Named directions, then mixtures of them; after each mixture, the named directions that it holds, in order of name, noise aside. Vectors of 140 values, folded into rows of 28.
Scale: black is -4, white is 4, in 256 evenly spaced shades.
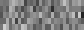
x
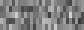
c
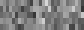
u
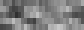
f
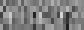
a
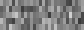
c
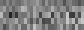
a, c, x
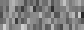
x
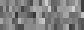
u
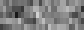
f, u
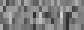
a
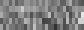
c, f, x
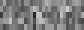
a, f, u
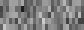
c, u, x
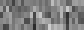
a, c, f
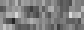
c, f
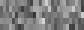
u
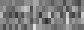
a, c, x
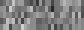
c, x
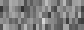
c, u, x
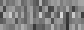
a, u, x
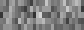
a, u, x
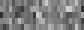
a, f, u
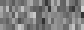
u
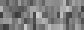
a, f, u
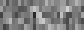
a, f, u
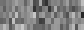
u, x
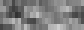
f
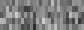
a, c
